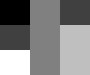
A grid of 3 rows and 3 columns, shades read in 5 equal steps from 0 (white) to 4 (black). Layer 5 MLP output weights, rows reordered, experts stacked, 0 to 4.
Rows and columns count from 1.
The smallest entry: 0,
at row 3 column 1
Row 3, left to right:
0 2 1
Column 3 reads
3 1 1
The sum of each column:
7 6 5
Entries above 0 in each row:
3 3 2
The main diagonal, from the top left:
4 2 1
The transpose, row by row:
4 3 0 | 2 2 2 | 3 1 1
